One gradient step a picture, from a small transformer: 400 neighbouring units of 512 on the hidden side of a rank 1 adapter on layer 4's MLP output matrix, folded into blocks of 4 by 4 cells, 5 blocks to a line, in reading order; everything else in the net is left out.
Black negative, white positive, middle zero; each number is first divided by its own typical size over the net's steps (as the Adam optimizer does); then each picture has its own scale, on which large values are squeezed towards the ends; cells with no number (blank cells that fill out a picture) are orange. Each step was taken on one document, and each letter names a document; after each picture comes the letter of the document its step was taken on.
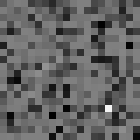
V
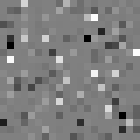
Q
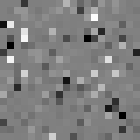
Q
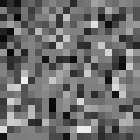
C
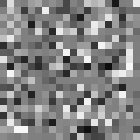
C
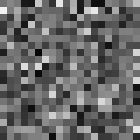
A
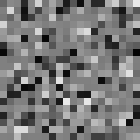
A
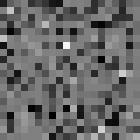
V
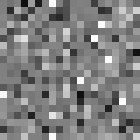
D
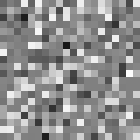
A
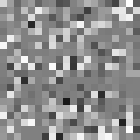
C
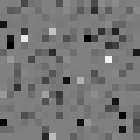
Q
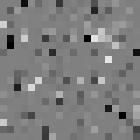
Q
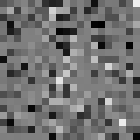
V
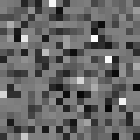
D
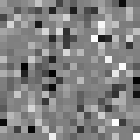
V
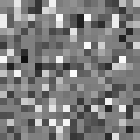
C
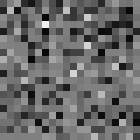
A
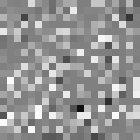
A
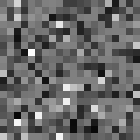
C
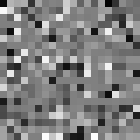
C
